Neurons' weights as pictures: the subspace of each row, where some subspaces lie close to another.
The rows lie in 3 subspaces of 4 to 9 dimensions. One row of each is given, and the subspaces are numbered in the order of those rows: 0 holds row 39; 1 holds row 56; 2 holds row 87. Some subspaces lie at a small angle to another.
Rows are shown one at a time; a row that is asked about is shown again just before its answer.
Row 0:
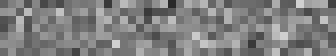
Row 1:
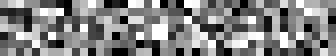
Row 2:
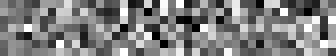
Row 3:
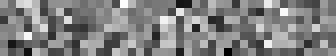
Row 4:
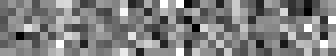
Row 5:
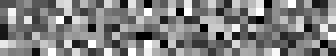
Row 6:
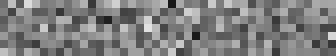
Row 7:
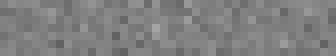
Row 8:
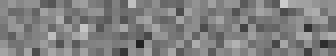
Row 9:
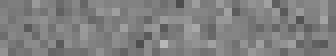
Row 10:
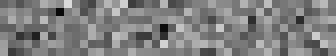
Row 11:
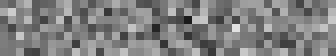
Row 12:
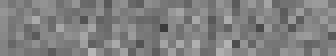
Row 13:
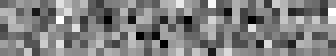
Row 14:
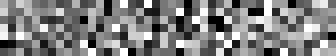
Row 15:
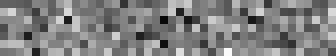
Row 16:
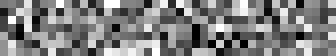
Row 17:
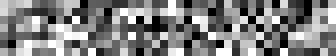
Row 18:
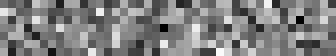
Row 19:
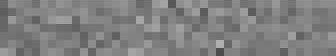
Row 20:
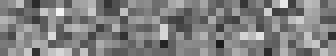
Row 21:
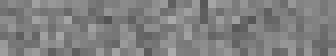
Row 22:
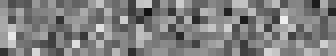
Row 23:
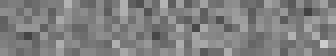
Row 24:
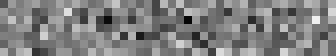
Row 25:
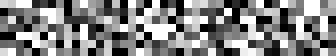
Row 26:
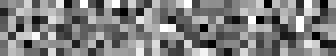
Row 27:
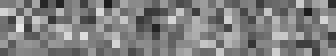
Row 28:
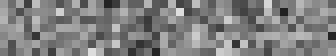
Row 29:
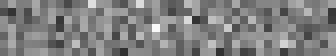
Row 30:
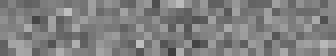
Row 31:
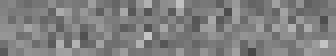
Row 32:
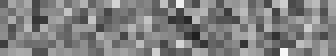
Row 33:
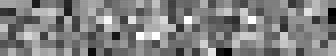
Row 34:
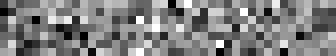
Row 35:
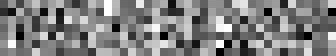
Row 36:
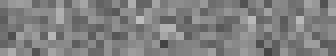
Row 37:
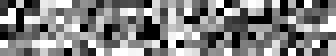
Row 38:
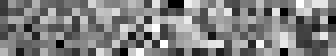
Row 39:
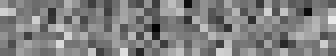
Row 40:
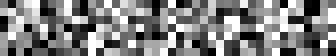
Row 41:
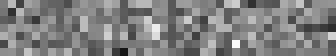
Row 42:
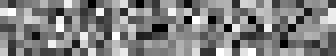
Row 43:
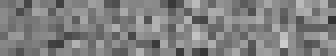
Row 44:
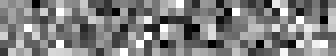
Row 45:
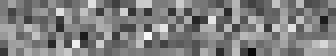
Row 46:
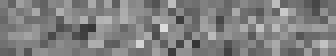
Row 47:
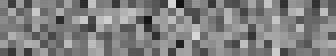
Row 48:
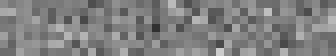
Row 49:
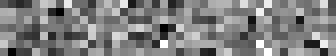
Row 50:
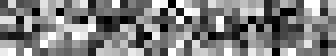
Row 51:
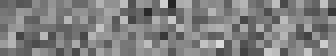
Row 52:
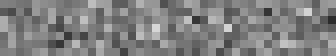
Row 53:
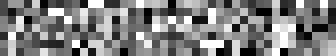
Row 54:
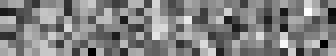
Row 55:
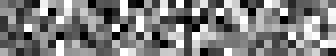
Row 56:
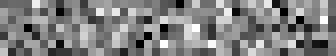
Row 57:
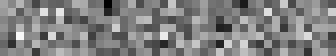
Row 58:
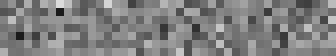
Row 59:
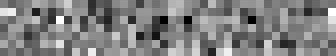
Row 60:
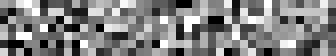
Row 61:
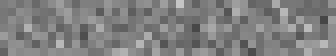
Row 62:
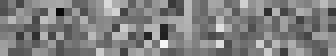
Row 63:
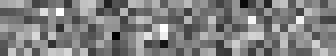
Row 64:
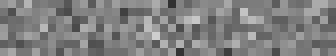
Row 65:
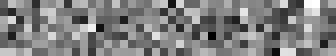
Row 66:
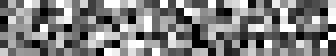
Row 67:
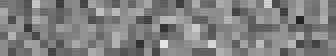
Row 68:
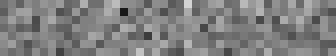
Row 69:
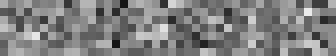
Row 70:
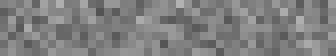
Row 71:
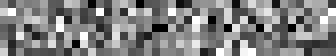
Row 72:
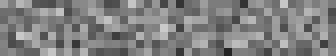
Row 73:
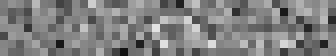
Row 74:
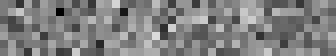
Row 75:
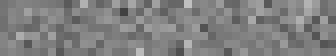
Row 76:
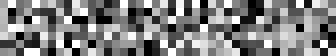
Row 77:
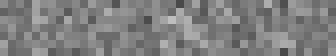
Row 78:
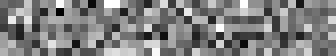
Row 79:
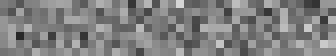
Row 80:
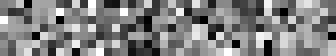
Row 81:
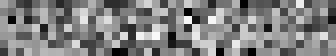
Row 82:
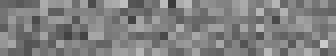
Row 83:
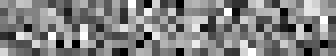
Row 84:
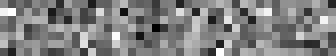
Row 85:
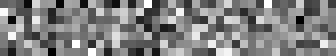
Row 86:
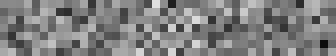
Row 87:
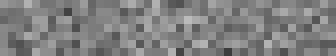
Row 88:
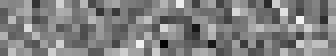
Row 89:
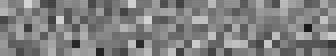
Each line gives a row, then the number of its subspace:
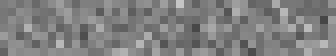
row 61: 1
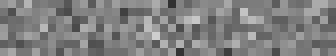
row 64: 2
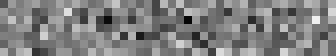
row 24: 2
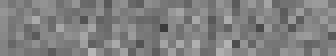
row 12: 2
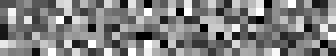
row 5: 2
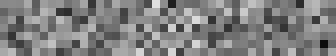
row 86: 2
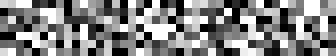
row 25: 1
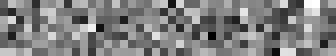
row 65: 2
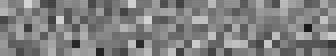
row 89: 2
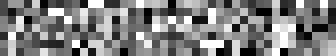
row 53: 0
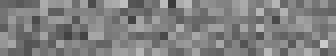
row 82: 0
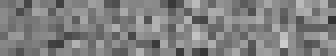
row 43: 0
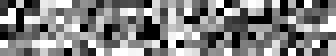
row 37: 2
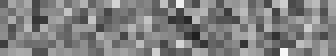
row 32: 2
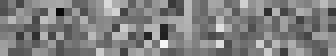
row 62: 0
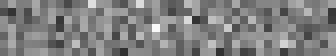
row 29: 1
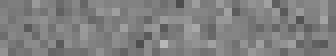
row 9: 1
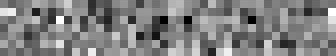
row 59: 2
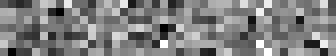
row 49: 0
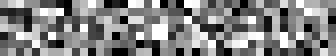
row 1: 1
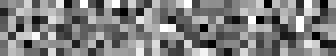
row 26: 0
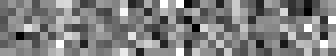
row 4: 0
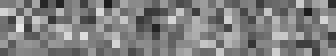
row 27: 0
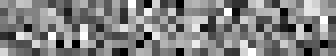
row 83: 1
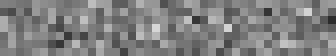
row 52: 0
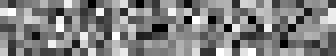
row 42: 1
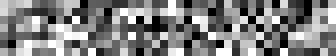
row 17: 0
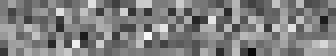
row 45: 1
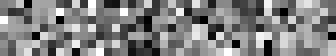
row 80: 2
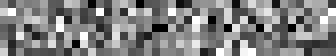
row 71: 1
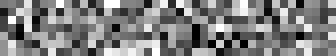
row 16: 1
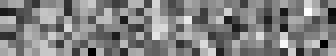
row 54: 2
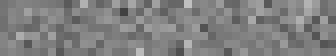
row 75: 0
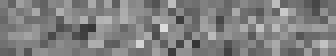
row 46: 2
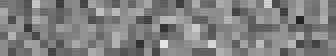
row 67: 1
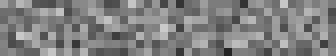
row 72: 2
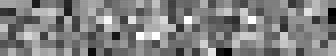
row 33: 2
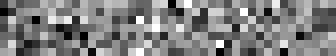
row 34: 0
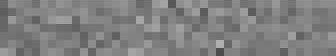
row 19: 0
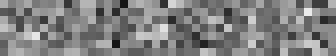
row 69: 0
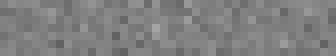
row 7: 1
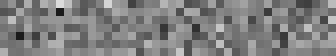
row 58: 0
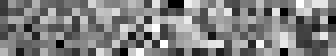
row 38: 0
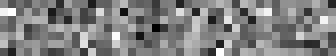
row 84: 0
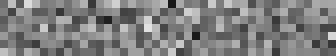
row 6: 2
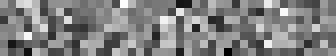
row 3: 2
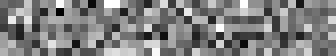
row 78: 1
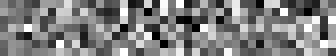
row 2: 0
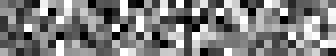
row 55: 0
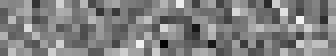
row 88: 1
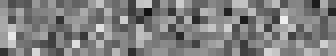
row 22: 0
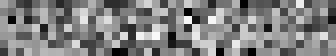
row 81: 2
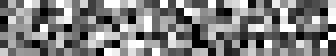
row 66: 2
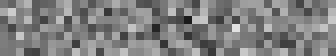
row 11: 2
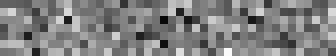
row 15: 2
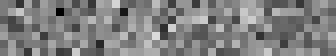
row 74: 2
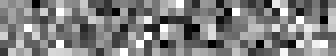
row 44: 1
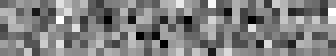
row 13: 2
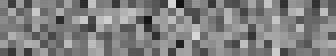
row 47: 2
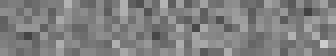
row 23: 0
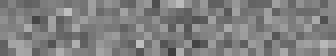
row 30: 2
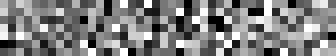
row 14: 2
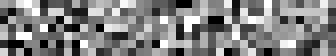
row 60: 2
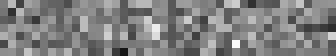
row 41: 2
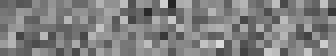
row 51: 0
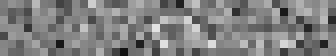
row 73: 1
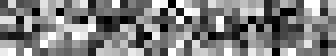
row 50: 2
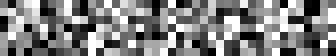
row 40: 2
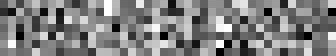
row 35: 1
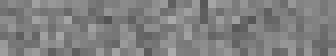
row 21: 2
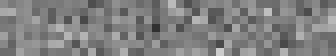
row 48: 0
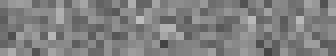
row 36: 0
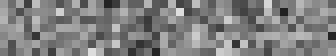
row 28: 2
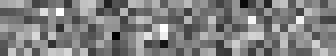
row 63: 1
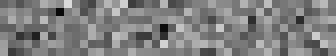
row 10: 0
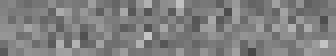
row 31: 1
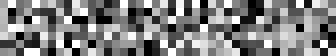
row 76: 2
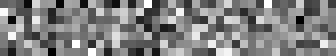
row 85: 1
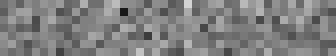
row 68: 0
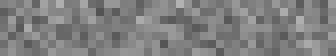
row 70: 0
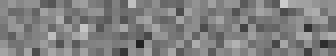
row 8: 2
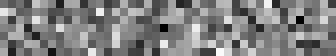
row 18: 1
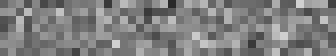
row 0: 0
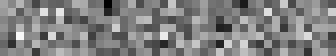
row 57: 1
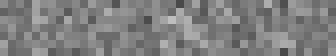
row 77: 2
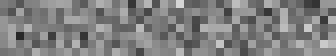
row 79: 0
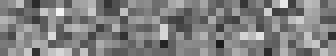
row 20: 2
